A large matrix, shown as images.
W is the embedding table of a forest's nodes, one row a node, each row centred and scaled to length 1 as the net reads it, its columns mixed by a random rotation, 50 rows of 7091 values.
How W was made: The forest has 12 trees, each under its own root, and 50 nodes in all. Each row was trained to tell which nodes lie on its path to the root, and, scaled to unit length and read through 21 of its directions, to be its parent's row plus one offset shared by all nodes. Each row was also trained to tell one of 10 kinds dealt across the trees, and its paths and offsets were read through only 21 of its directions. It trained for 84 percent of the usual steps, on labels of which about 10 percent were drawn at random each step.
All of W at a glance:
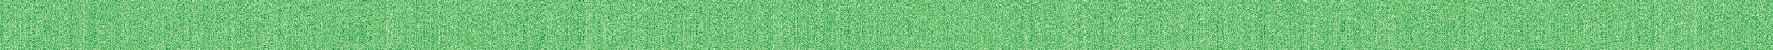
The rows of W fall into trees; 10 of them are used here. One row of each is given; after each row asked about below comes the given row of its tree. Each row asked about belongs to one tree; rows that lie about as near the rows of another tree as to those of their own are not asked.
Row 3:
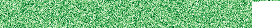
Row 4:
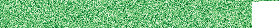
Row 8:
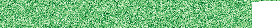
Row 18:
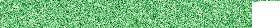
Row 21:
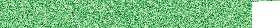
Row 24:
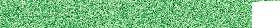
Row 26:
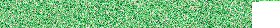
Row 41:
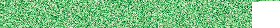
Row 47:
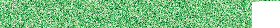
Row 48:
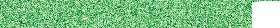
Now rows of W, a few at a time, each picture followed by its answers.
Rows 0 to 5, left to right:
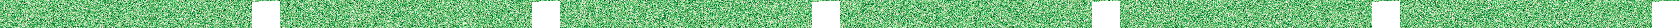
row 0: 41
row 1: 41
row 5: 4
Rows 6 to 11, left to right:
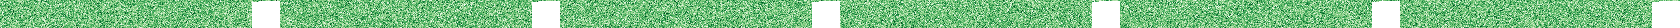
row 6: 8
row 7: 8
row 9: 24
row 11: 3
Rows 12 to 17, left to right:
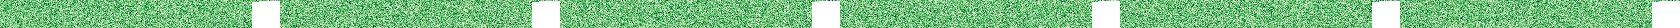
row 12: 18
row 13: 3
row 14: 21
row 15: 24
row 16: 41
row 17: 26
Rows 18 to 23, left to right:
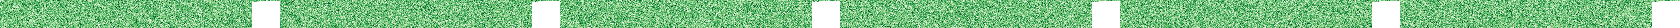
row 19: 18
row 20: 48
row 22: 4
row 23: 47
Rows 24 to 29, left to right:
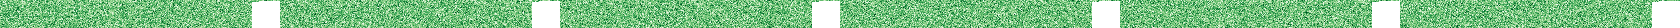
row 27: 41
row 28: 4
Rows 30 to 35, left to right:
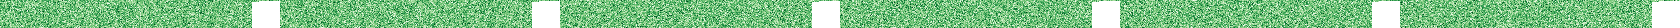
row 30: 21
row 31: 21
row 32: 3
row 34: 26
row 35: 4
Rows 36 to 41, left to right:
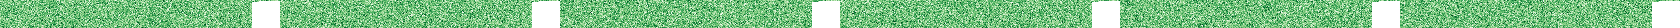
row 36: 24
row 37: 47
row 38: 18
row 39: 47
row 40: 18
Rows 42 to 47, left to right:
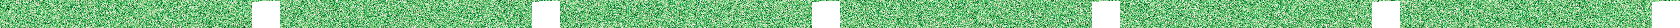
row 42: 26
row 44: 3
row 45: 48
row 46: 41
